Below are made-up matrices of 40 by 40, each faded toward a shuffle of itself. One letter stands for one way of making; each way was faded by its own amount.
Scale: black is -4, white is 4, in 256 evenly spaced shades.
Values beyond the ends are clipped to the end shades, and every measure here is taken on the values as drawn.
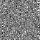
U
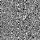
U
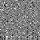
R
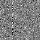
U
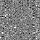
R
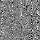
U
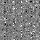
R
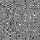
R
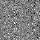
U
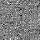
R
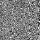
U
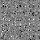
R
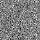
U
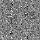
U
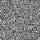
U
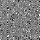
R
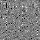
R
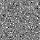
R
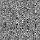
U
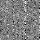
U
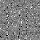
R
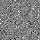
R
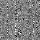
U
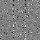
R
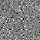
R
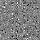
R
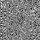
U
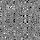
R
